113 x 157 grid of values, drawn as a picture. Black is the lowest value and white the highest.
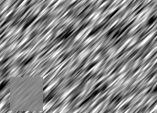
The bottom left is the calmest part. The halves do not mirror each other. The values follow a bell shape. Streaks slant up to the right. No overall slope runs across the table. An odd patch, calmer than its surroundings, sits in the bottom left.
